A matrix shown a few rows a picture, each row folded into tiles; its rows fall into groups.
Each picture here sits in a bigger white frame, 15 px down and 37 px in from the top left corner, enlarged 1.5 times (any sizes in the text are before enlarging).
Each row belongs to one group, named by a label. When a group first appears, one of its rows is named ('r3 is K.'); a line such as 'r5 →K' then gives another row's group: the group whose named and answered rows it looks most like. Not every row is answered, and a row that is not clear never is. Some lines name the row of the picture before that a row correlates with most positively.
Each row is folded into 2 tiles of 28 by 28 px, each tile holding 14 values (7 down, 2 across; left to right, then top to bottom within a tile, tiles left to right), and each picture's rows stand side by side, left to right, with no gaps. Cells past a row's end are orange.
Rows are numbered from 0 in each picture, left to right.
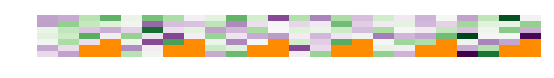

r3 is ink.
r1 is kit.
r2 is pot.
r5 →pot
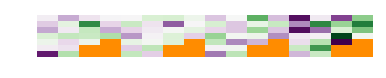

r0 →ink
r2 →pot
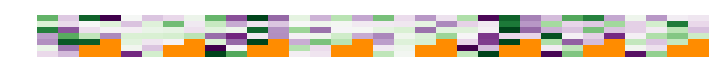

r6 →pot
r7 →ink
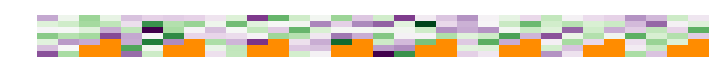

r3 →kit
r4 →ink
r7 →kit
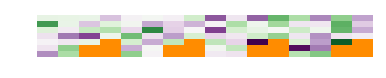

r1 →kit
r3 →ink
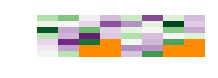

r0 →kit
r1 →ink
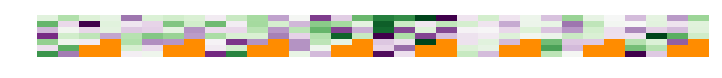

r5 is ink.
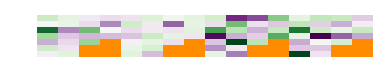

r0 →kit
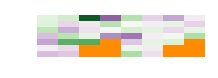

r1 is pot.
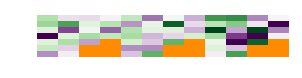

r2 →kit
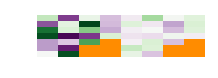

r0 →ink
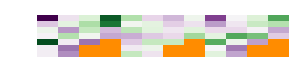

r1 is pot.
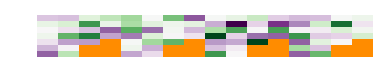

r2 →kit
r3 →ink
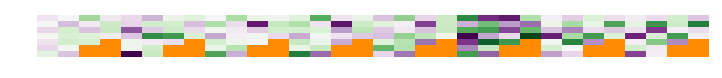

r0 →kit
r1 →ink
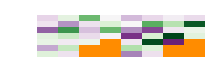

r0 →kit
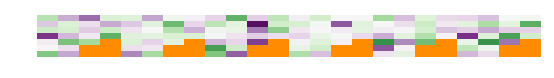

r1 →ink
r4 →ink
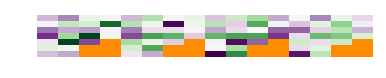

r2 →pot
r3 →ink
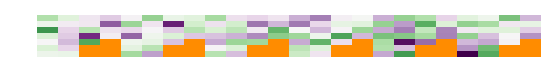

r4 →pot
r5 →pot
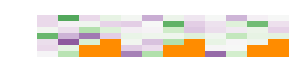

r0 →kit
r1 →ink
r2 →ink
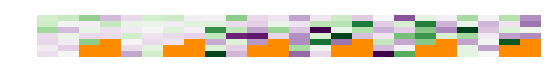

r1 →pot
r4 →ink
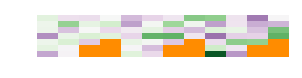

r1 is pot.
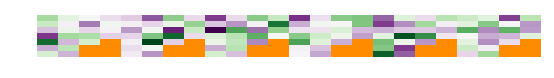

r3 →pot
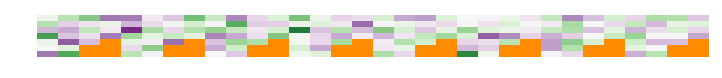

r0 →pot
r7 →pot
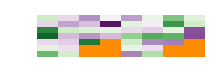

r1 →pot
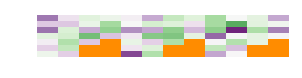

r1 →ink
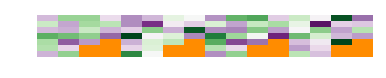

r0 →pot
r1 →kit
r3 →kit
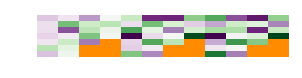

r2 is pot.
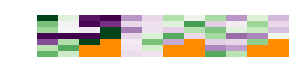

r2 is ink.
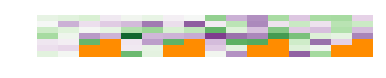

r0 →kit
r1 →kit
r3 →pot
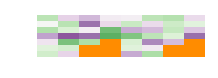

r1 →pot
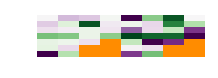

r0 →ink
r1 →pot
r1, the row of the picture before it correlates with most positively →1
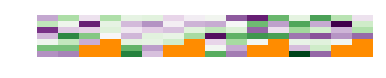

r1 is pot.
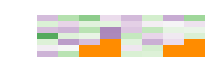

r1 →kit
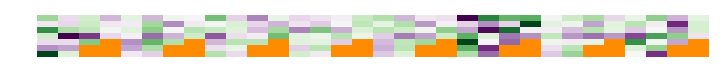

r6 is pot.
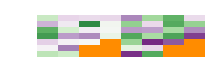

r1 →pot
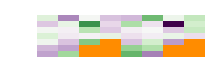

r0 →ink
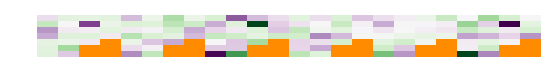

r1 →pot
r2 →ink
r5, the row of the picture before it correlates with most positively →1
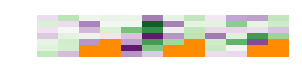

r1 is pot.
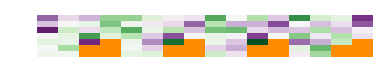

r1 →kit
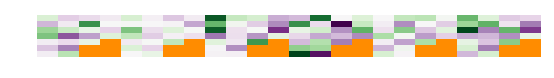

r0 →ink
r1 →kit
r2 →kit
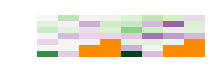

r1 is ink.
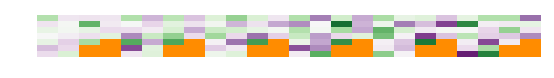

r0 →ink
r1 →ink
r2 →kit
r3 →ink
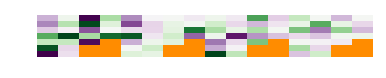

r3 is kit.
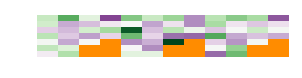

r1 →kit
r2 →pot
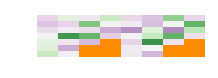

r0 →pot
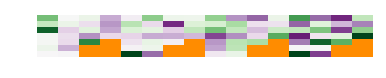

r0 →kit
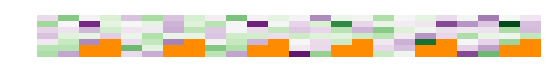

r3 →ink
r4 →kit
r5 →ink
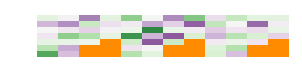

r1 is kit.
